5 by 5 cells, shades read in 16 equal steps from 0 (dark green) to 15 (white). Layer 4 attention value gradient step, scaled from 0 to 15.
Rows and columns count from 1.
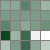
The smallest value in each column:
0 7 3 7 6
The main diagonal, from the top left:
8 7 8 14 11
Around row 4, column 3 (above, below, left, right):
8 3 9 14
